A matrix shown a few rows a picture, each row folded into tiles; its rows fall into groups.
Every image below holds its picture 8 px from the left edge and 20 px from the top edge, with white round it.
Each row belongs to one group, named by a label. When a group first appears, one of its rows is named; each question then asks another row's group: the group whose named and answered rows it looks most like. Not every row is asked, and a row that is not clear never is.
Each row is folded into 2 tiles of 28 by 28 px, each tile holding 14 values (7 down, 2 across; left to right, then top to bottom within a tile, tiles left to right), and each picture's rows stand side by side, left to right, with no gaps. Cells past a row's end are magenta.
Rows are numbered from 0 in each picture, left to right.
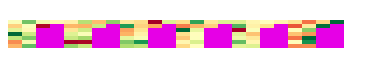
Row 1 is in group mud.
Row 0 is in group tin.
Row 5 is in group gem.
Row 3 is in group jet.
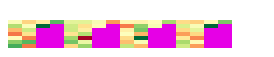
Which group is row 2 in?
gem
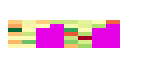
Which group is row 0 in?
jet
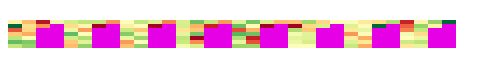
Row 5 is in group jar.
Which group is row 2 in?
tin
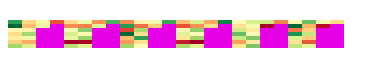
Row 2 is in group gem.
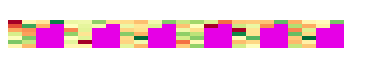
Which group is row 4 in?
gem
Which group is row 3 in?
tin
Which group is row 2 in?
gem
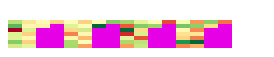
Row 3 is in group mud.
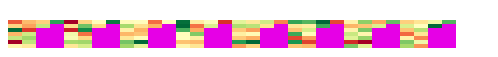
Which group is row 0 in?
jet
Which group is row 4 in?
mud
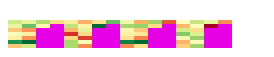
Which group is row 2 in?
mud
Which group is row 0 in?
mud
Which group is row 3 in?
tin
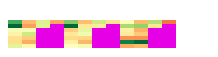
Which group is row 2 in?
mud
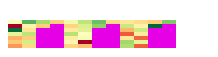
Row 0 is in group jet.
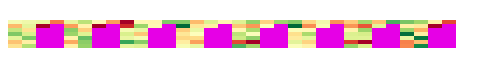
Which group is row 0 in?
tin
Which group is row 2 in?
jar
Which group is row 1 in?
tin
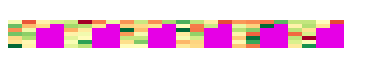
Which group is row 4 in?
gem
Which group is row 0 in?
gem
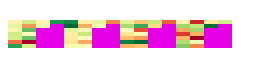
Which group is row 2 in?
mud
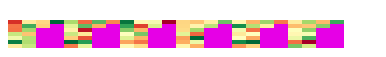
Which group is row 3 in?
gem
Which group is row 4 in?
mud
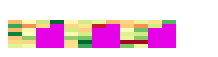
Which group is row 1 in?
tin
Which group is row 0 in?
gem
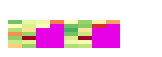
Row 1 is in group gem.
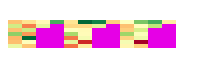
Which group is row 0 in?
gem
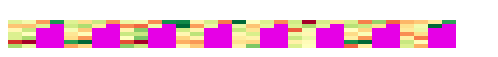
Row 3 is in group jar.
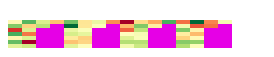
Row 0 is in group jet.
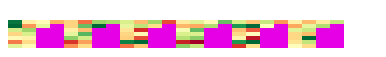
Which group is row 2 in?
mud
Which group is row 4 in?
mud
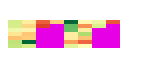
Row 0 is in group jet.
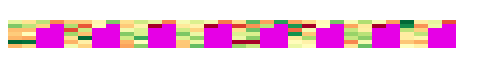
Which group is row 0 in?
mud
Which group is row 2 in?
tin
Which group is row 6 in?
tin
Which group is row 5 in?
gem
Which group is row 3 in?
tin
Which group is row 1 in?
gem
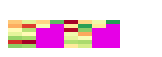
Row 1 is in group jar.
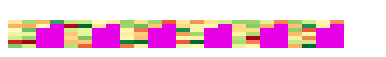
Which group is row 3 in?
jet
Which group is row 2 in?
mud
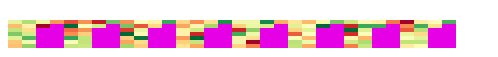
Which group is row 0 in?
tin
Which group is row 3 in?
gem
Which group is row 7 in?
jar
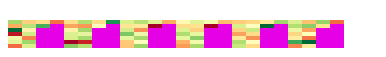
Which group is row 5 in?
mud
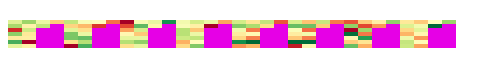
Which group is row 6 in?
gem
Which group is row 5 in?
mud
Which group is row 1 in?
tin
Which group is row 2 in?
jar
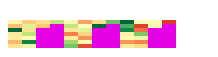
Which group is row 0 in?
jet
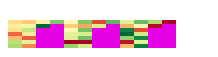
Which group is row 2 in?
tin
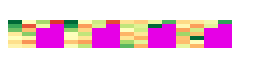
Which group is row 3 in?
gem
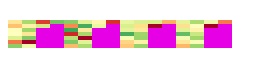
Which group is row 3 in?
tin
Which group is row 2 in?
tin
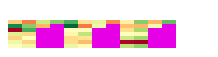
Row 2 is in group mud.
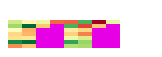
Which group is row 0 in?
mud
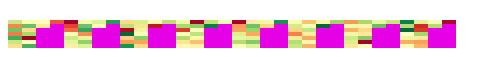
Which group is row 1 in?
jar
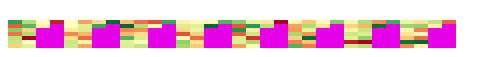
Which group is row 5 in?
gem
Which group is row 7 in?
mud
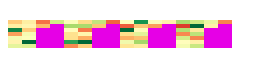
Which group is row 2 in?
jet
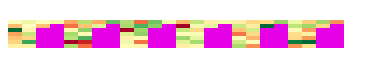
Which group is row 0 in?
jet
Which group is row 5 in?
mud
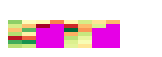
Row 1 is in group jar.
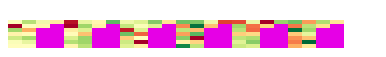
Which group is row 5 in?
jet
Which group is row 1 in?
jar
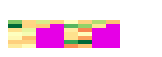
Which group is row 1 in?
mud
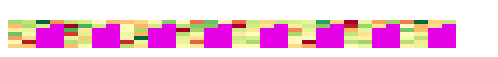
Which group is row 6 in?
jar
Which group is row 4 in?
jar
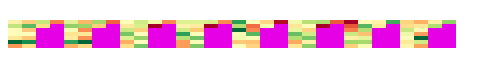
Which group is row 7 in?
gem
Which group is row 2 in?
tin
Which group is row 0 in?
mud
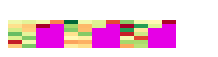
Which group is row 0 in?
tin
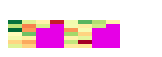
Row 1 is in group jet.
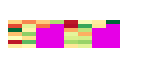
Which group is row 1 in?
jar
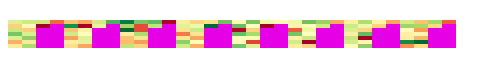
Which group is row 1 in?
gem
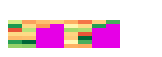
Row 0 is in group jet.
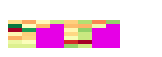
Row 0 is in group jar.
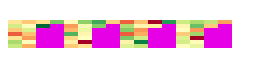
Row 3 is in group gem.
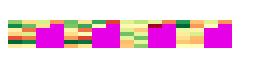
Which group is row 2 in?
tin
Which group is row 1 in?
mud
